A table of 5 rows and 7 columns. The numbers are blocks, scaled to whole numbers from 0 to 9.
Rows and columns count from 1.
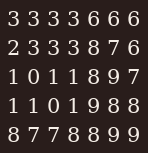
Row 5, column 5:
8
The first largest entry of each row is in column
5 5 6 5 6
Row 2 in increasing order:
2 3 3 3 6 7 8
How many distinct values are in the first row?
2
